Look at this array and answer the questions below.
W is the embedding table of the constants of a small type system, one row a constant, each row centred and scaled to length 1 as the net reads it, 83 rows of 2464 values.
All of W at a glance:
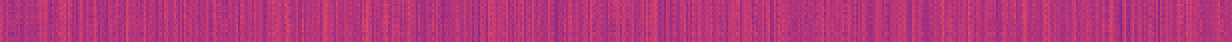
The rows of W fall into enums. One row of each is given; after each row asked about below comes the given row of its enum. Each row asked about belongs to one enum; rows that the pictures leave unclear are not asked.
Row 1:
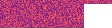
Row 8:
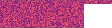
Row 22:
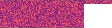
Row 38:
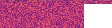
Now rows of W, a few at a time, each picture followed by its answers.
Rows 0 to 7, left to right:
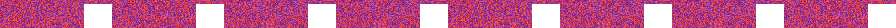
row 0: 8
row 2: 38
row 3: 38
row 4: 8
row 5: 38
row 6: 38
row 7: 1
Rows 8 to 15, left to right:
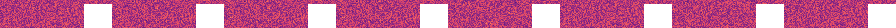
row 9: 1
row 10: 1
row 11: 1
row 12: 38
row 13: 8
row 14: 22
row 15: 8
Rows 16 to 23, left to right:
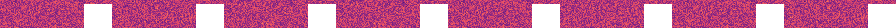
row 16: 22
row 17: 1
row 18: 38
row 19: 38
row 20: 22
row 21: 8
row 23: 1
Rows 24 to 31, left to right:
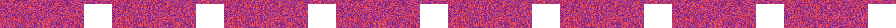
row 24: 38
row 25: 8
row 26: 8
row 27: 38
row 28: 8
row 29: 8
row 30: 38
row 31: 1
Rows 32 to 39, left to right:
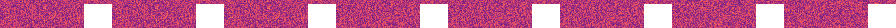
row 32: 1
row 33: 1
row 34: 1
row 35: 8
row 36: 8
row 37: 8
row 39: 22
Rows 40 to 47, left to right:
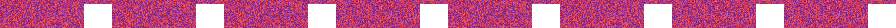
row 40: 8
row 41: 22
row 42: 22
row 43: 1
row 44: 22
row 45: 8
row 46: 1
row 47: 1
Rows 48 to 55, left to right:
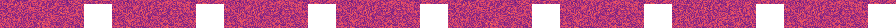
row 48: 38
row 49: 22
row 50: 22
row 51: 22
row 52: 38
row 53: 22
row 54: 8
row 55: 22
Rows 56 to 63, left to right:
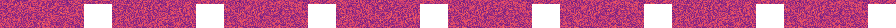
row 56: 38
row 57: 8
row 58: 22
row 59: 1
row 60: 22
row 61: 22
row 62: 8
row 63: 22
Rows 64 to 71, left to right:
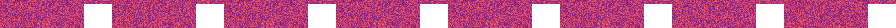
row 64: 38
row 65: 8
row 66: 38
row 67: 38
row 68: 38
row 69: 38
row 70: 1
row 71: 22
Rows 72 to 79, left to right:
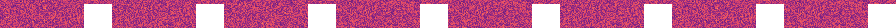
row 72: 1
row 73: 8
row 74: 38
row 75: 22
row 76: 22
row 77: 8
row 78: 1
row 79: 22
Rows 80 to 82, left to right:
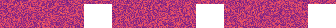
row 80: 38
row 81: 8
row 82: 22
